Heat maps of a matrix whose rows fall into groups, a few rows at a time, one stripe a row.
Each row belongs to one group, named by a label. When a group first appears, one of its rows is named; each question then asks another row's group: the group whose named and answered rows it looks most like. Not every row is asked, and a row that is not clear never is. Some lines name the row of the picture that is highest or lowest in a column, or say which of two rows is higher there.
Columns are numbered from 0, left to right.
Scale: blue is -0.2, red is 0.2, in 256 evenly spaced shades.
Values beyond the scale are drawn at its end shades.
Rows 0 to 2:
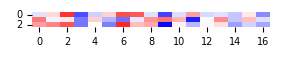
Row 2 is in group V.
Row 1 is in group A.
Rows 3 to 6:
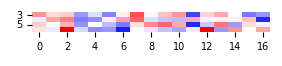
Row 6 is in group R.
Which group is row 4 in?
V
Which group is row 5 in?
A
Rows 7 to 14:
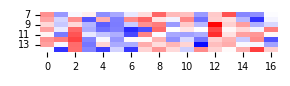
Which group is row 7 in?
A
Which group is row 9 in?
R
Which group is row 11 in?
R
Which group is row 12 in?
V
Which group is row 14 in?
R
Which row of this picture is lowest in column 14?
7
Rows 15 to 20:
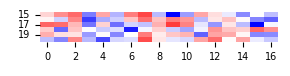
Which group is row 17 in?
A
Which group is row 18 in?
R
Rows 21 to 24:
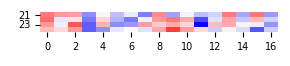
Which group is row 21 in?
V
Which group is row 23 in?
A
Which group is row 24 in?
A
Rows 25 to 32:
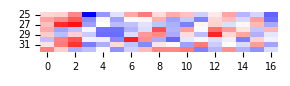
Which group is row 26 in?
V
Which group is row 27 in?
V
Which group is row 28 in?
R
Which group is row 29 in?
R
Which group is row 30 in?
V
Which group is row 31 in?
V
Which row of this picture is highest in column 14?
29
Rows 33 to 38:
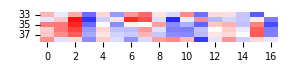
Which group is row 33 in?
A
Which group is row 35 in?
V
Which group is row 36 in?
V
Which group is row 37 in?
V
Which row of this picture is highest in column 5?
34
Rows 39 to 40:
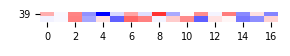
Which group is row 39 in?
V
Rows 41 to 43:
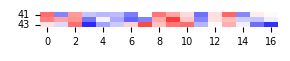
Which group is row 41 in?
A
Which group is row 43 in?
A
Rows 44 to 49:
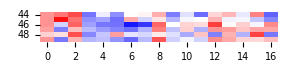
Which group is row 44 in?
V
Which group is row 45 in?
V
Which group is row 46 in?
R
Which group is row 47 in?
R
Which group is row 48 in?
V
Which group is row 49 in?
R
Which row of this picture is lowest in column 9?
44
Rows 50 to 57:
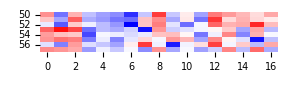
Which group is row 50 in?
R
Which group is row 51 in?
R
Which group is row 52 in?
R
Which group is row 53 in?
V
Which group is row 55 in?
A
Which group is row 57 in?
V
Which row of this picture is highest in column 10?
55
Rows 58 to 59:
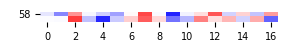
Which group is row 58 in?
R
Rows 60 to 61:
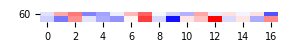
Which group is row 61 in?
R
